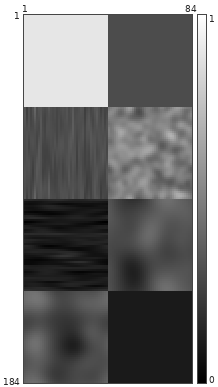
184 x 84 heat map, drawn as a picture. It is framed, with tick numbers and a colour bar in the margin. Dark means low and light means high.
The table splits into 4 rows of 2 panels. Panel 1,1: very high, flat. Panel 1,2: low, flat. Panel 2,1: low, streaked downward, faint in contrast. Panel 2,2: middling, blotchy. Panel 3,1: very low, streaked across, faint in contrast. Panel 3,2: low, smooth. Panel 4,1: low, smooth. Panel 4,2: very low, flat.
